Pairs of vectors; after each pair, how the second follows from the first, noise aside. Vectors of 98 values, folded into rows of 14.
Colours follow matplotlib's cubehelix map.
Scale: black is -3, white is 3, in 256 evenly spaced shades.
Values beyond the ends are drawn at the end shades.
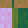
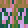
sign-scrambled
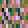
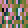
sign-scrambled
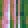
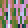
sign-scrambled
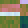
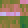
shrunk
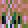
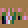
partly zeroed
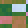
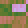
shrunk
